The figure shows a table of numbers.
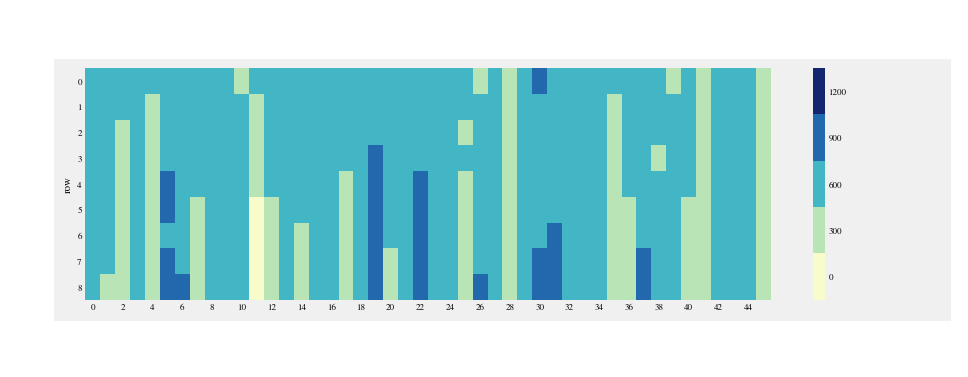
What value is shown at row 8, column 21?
600
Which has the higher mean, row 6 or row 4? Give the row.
4
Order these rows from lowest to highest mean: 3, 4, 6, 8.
6, 8, 3, 4
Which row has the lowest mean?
6
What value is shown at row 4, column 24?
600
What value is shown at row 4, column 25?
300
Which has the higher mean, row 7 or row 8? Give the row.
8
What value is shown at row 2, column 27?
600
